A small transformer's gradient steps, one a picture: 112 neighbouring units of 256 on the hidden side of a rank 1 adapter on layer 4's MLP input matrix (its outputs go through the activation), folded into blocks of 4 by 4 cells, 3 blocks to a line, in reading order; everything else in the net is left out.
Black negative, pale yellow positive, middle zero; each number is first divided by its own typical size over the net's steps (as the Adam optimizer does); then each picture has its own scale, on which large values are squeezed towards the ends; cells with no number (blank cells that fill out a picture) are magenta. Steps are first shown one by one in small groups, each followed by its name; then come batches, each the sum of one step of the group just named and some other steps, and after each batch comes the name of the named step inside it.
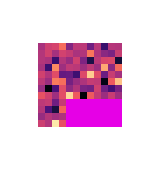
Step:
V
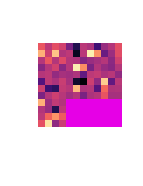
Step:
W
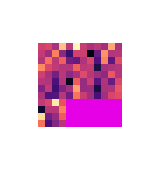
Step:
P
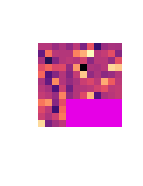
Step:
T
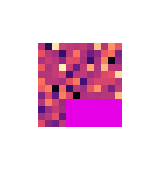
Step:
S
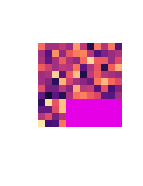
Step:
P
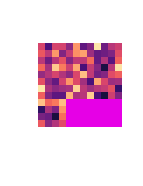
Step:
S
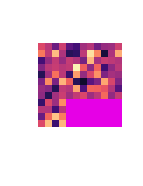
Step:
W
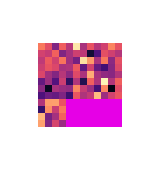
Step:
P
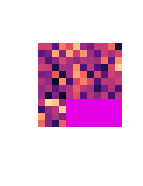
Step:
P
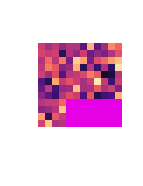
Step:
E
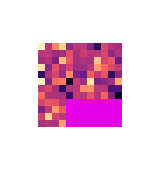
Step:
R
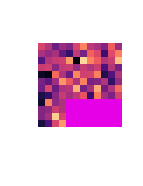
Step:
R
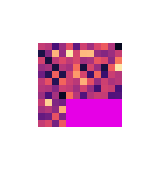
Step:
R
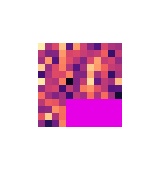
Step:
R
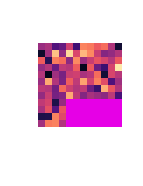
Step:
E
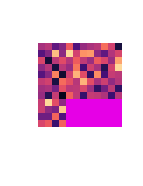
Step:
E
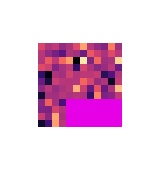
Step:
R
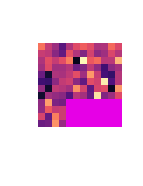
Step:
E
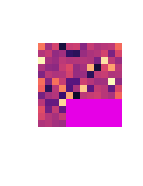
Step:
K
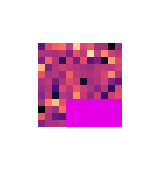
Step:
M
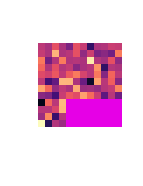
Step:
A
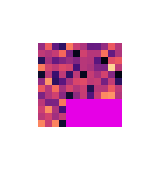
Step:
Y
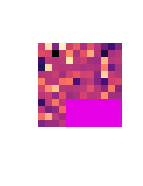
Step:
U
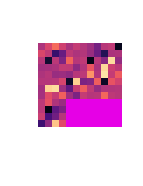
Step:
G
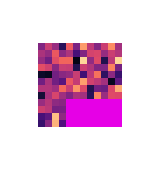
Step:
Y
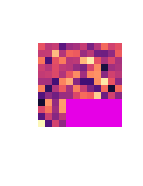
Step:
A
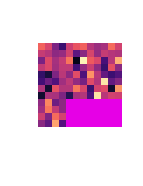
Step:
Y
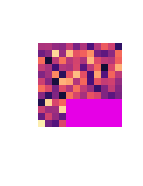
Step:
A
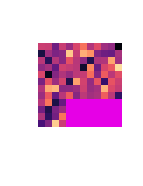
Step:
G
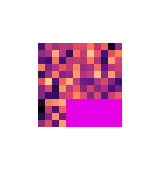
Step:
M
